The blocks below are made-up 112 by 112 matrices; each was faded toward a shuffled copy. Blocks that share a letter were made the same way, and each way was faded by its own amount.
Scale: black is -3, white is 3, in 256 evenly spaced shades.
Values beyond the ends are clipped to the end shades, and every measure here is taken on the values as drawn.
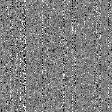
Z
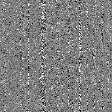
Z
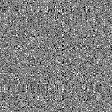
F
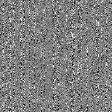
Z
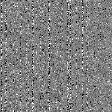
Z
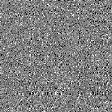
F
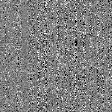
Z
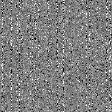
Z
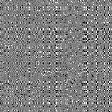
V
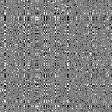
V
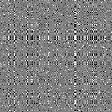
V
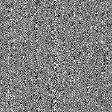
Z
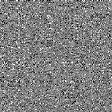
F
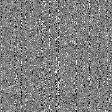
Z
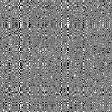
V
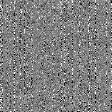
Z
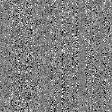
Z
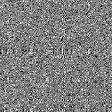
F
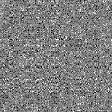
F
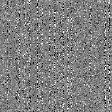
Z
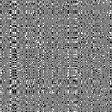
V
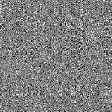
F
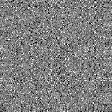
F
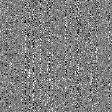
Z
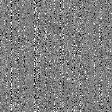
Z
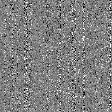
Z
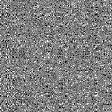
F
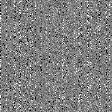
Z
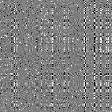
V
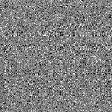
F
